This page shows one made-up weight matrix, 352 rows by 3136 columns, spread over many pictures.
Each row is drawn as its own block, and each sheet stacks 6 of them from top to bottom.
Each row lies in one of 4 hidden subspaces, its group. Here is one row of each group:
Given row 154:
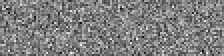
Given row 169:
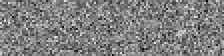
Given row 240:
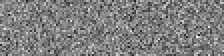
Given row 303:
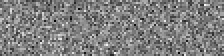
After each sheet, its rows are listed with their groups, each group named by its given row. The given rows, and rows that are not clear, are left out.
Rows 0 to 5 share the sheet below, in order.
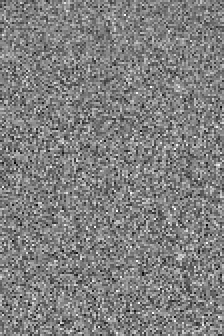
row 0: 154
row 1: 169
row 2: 154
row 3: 303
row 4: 169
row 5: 303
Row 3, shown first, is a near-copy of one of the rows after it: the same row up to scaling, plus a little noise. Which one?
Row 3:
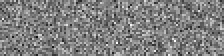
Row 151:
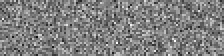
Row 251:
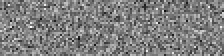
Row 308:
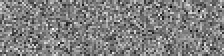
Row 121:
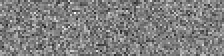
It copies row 151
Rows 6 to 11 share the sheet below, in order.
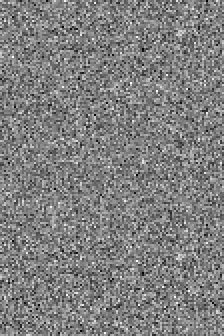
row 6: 169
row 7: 154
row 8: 169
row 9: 303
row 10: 169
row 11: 154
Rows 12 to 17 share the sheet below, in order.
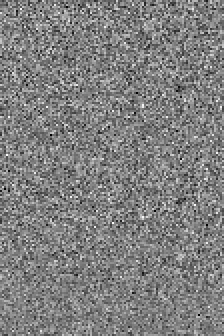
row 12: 169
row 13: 169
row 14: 154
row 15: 169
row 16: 169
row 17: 240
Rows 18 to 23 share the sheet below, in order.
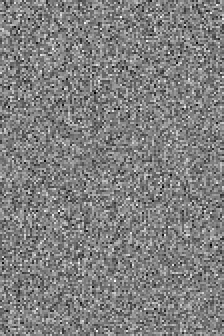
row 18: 303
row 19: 303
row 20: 154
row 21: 303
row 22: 303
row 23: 303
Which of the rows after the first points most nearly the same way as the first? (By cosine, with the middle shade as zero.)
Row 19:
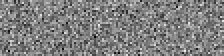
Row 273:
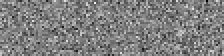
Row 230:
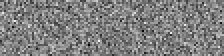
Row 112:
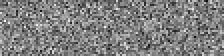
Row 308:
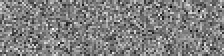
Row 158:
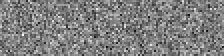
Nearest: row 158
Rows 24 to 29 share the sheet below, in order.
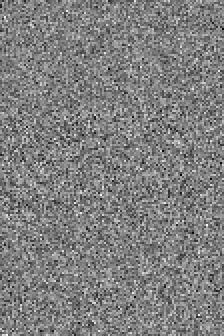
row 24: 154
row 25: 303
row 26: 169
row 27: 303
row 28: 169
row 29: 240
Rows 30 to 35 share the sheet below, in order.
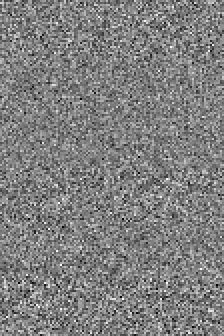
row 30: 154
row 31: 303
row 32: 154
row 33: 154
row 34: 240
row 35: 303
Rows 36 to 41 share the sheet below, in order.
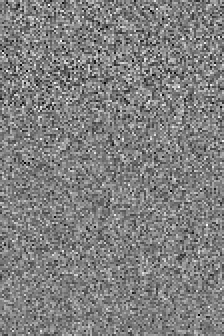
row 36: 240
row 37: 169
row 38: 154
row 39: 154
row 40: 169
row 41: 240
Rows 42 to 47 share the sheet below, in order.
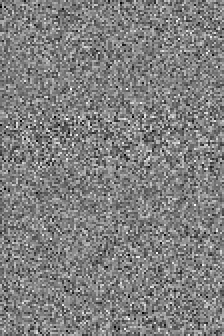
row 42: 154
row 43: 154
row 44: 169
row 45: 169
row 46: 303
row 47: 154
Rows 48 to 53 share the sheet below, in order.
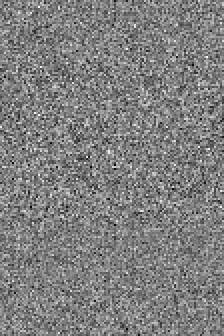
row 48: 303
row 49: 169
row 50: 240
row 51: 303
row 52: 303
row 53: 154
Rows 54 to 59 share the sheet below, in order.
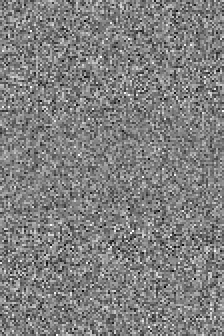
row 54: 154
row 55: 154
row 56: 240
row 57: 154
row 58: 154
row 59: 240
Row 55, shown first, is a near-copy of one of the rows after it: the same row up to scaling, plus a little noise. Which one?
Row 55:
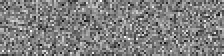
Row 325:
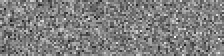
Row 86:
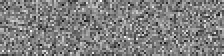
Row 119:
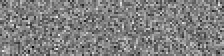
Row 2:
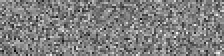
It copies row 86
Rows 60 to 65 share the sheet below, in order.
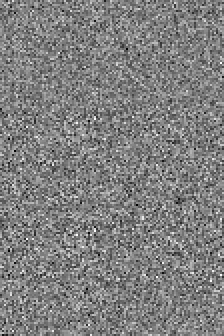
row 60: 154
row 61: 303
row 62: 169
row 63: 169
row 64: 169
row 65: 240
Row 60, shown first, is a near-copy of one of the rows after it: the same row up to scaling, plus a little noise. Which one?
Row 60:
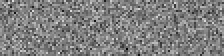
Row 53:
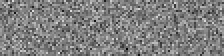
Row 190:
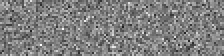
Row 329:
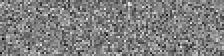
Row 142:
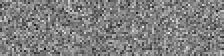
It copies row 53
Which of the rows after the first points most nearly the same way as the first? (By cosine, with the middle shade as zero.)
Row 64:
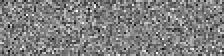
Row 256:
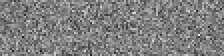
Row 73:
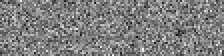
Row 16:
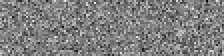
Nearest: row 73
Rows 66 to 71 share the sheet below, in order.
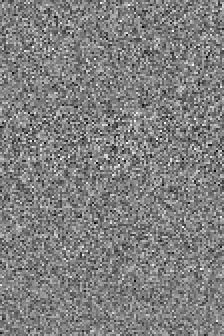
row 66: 154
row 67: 169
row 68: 303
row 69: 303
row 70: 240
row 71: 154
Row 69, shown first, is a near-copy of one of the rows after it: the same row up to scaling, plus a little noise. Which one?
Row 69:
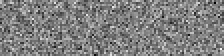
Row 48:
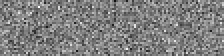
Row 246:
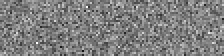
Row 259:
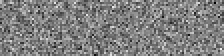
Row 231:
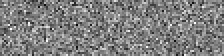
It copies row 259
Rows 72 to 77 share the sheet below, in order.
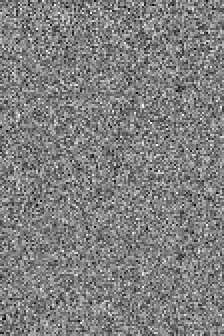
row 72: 169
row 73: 169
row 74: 240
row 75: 303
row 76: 169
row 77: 154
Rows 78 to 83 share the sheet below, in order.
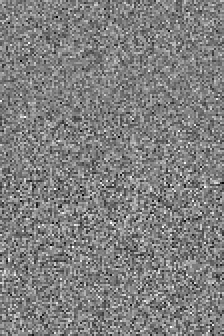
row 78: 154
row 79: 154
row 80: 154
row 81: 303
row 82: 154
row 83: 154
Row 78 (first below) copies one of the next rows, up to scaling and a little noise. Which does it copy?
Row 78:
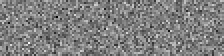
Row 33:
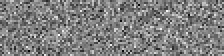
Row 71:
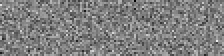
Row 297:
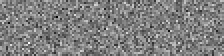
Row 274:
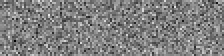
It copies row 297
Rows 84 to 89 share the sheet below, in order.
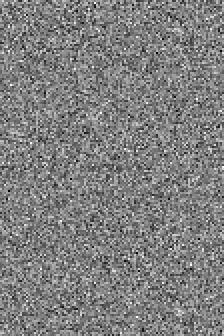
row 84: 169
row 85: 303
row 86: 154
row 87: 154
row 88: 154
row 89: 169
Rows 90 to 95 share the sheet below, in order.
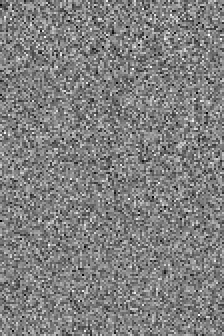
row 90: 154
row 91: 240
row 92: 169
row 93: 154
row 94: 303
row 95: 240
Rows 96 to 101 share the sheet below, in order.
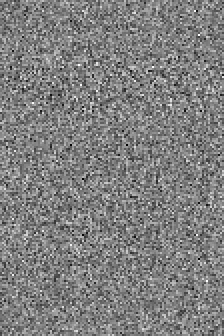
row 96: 240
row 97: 303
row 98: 154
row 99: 240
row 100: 240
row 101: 169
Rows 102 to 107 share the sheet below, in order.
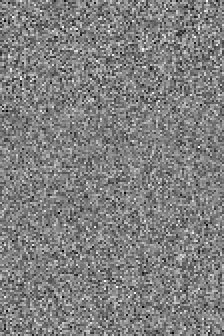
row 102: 169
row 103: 240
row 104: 240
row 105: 303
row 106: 169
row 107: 154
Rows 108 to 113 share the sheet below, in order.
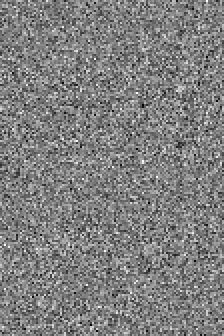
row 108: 169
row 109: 169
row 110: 169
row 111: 240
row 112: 169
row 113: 303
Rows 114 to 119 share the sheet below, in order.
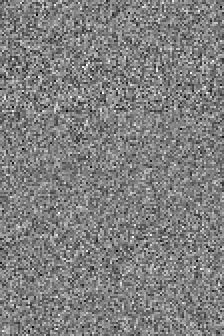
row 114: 303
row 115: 240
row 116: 240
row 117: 303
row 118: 240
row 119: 154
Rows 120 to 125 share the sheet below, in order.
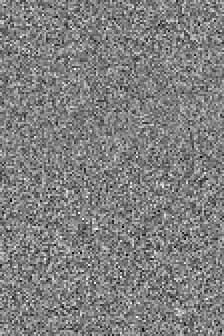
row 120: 154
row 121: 303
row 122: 240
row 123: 303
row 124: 303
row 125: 169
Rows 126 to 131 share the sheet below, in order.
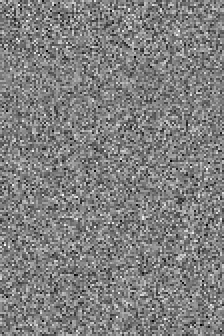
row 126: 169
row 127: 240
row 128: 303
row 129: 169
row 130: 169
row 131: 240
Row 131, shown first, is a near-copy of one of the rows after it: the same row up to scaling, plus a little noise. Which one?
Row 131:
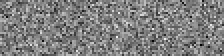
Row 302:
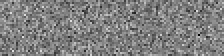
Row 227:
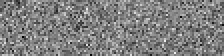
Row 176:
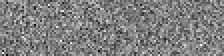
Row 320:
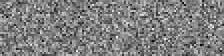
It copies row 320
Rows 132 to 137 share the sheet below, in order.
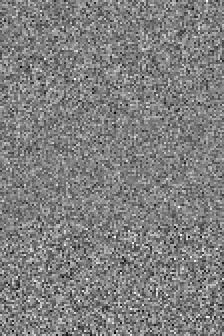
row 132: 169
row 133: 303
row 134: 303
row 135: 154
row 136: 303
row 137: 240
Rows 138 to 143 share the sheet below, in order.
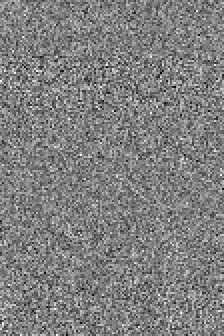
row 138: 240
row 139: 303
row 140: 303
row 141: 303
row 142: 154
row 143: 303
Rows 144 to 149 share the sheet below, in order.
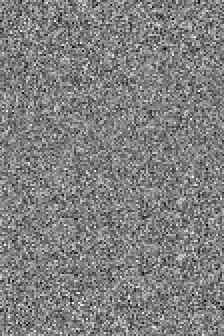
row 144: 303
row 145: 240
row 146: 154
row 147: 169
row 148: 169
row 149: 154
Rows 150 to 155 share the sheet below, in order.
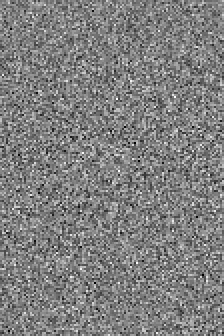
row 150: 303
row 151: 303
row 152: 154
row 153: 303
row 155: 169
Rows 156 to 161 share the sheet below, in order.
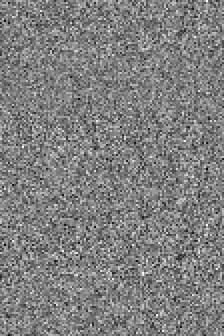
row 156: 169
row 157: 240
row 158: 303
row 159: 169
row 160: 169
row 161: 154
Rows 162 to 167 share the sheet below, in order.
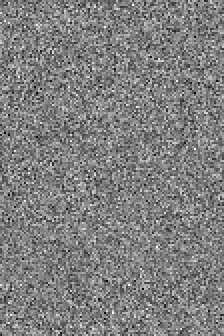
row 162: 169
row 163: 303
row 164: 169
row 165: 169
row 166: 303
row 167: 154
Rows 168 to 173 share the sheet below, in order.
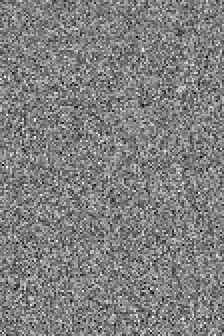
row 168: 169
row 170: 240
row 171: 154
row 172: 154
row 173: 240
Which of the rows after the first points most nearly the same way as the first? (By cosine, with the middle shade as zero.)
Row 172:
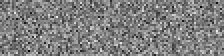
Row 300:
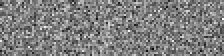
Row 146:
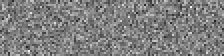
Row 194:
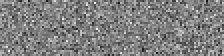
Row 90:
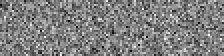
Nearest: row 90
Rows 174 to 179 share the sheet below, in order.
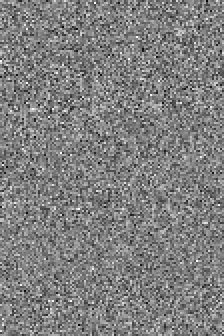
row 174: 169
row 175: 154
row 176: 240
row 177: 154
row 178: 240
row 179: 303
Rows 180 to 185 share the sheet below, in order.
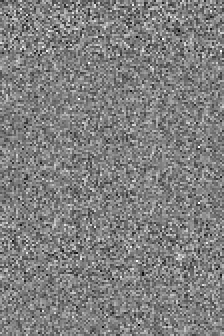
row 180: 169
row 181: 240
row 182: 240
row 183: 240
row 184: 169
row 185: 154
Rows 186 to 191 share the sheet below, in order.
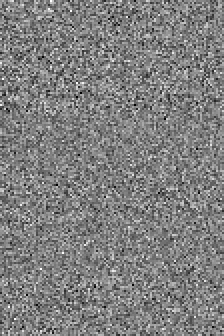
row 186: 154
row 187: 154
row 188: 240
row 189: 154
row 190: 154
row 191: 169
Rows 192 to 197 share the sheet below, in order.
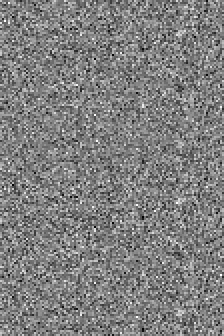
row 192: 169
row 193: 169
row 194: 169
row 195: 169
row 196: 169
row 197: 169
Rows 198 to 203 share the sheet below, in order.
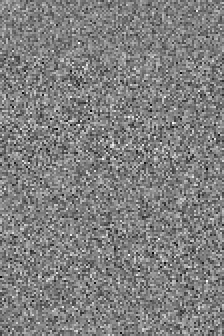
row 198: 240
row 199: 240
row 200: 154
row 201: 169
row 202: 154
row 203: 169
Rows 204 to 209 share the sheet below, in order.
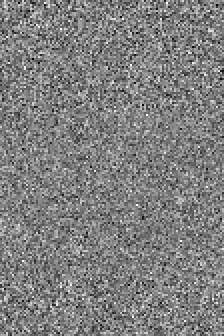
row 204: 303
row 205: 303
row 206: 240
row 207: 169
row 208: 240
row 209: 154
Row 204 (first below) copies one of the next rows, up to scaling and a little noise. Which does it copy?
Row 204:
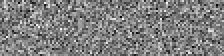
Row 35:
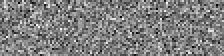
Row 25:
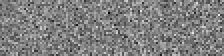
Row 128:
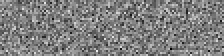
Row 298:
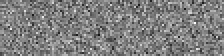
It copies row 35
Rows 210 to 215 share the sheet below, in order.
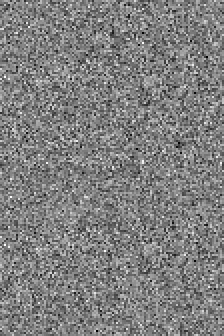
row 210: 154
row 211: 169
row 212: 169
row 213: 303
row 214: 169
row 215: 303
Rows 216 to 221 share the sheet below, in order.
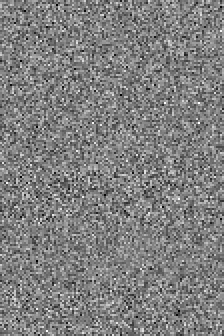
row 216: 303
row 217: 303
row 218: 303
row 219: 169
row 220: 303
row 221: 169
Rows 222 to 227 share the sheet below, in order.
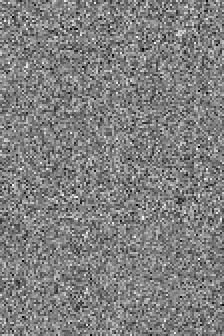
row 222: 169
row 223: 240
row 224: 240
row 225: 169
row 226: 240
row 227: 240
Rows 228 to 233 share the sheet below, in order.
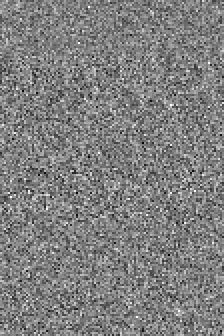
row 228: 240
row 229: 303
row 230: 303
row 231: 303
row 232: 154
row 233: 169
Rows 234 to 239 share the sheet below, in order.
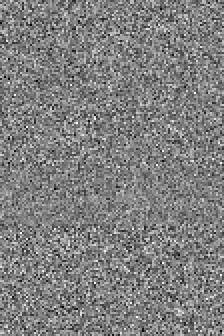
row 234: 154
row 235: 169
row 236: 169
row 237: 303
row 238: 169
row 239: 169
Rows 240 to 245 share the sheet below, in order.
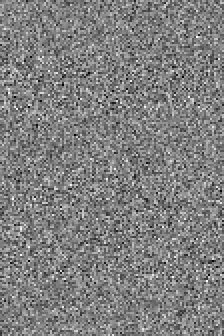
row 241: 154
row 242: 303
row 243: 303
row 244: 154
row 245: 169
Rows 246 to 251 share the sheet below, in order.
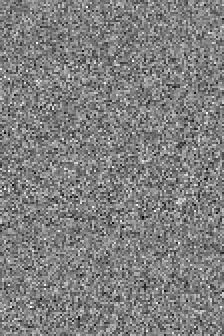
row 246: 303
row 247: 169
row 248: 169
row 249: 169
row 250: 154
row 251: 303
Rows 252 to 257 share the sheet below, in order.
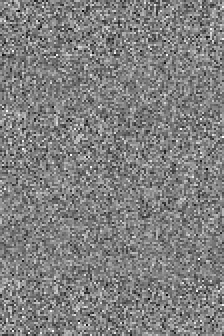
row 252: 240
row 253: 240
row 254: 240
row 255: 169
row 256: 240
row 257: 240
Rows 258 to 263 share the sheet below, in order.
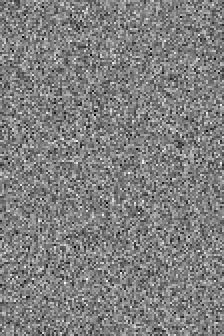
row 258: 240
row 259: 303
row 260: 169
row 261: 154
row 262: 303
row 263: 154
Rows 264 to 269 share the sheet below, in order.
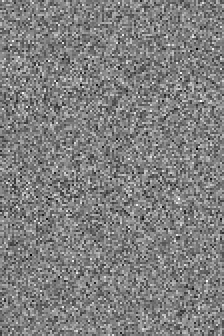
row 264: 303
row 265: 240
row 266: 240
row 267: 169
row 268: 154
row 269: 169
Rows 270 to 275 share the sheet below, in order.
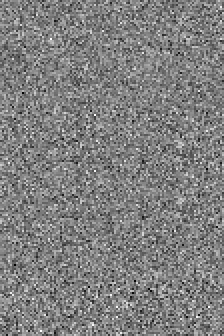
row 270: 303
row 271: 240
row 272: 169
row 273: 169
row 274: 154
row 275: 240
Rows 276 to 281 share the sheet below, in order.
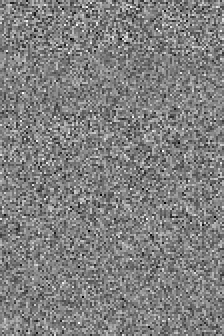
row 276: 303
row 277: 240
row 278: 169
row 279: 303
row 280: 240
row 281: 240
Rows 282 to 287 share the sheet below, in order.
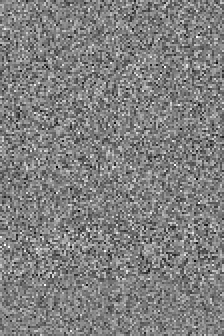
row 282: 240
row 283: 303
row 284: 240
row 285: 240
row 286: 169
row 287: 303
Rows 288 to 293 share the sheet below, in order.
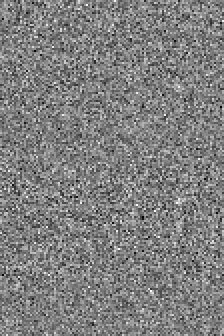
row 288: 303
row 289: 169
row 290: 240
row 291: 169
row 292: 154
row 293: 240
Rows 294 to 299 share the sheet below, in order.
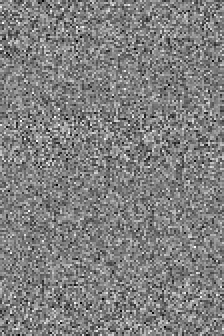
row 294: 154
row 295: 154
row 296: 169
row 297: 154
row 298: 303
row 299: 303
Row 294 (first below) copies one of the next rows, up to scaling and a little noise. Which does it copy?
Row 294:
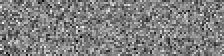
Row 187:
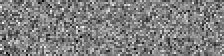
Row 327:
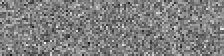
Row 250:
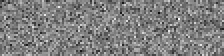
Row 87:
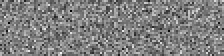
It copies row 187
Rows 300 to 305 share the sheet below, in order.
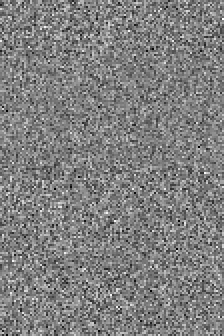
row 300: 303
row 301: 240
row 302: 240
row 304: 303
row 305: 240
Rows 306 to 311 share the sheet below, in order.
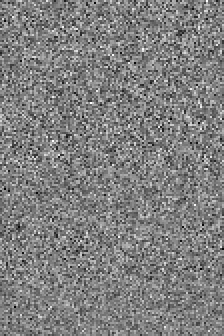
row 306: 169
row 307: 303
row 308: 303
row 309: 169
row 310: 240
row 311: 303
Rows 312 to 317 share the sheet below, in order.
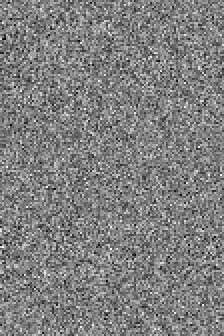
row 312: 154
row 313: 303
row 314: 240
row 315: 303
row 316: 154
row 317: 154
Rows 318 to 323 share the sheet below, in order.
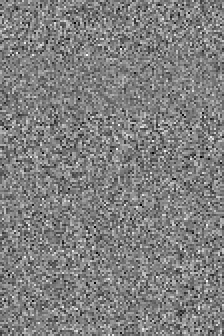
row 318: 303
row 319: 240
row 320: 240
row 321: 154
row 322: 169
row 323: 169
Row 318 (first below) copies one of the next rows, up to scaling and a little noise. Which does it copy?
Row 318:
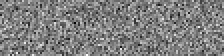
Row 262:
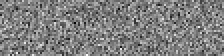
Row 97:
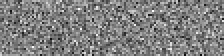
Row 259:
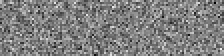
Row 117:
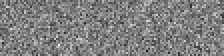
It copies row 262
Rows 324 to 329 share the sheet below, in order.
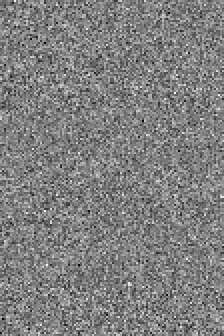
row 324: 303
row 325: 154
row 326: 154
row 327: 154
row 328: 154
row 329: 154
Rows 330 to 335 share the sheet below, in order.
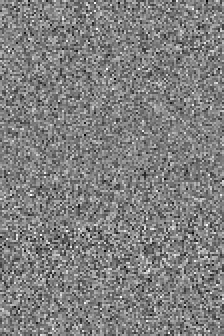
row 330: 169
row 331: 154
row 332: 303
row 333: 303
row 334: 169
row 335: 303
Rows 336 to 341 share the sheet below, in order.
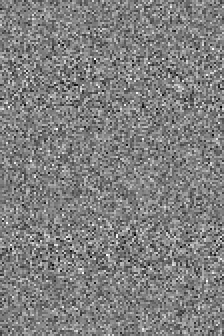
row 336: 303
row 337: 169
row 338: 154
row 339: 240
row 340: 303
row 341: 169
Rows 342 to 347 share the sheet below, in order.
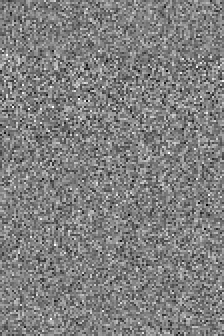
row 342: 240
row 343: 240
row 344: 169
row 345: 240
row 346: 303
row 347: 303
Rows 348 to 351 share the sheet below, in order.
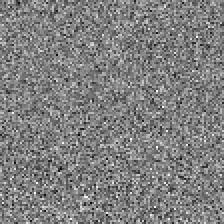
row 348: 240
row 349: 154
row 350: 154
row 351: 303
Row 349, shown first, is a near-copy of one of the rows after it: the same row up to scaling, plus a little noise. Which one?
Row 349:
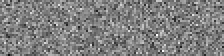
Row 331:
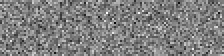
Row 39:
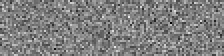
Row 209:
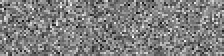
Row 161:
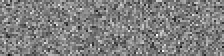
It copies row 161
